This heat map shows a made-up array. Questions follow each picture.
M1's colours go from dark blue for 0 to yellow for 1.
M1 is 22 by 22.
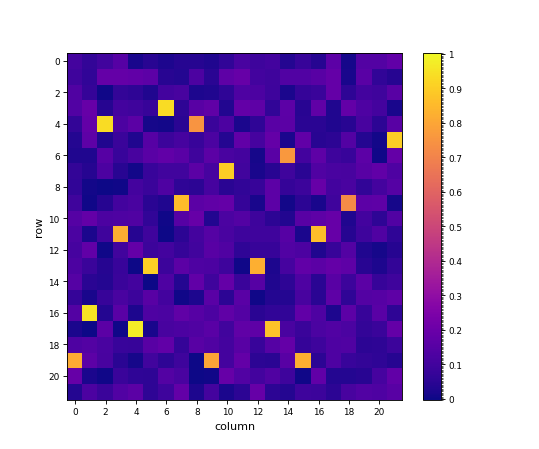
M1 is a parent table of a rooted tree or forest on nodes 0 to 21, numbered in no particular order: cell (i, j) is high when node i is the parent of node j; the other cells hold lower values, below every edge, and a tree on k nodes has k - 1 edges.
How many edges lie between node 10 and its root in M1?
3
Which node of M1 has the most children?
19
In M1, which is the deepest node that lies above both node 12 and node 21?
13
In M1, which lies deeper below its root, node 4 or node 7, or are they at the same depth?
node 7
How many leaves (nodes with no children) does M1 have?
11
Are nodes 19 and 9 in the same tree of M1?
yes
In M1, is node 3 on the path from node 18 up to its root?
no
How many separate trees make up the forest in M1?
4
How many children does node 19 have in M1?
3
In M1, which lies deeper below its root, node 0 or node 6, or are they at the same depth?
node 6
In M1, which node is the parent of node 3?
11
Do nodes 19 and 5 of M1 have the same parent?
no
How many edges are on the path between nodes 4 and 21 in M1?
4
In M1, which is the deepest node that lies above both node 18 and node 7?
9
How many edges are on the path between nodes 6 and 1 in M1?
4
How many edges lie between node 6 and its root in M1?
2
